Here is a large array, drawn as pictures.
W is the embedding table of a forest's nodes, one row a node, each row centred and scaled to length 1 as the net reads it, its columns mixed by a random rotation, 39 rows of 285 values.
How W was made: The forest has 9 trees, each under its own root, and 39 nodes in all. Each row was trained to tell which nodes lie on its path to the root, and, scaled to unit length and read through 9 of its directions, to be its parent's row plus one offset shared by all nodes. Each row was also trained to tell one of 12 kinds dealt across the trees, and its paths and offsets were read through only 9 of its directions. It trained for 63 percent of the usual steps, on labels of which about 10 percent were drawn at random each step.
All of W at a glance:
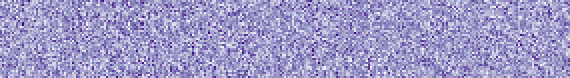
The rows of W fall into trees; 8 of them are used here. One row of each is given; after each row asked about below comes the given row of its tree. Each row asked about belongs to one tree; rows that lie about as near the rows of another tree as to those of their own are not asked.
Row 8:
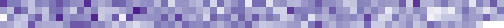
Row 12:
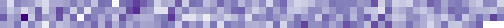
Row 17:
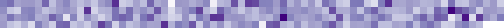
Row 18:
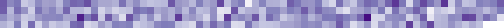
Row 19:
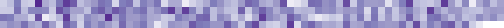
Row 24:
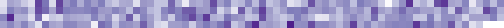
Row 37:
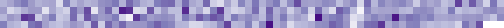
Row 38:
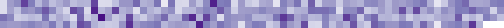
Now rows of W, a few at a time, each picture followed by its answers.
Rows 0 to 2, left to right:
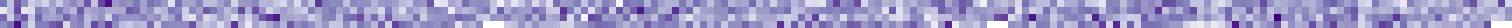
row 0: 12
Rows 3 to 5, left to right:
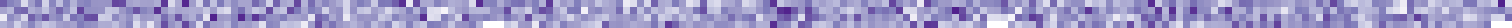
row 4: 18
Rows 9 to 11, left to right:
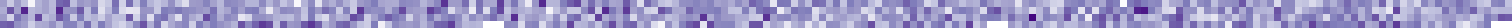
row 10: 17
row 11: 12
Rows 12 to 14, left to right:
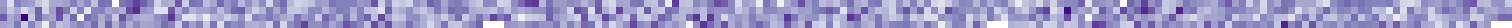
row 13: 38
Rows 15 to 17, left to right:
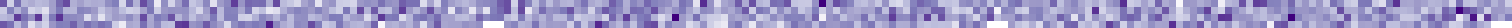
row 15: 8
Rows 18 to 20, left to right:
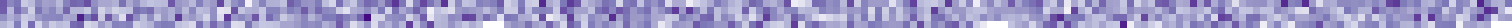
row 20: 37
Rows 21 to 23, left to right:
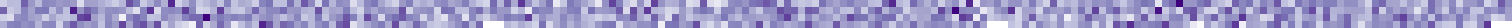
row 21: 38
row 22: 12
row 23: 18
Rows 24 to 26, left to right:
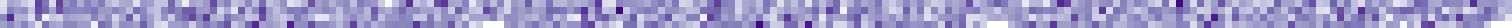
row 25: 24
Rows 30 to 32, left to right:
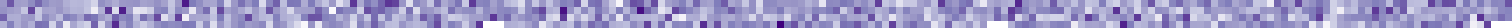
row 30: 37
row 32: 18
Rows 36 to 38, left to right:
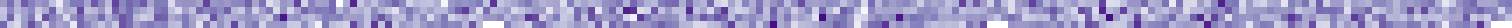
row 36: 17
